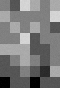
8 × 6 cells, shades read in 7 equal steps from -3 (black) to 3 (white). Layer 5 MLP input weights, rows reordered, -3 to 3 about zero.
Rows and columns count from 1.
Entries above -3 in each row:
6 6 6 6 6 6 6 4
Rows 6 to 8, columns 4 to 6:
0 -1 0 / -1 -2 1 / -3 -1 -1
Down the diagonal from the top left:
0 0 0 -1 -1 0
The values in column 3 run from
-1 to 2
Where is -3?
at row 8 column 1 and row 8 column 4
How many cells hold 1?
10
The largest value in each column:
1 1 2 1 0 2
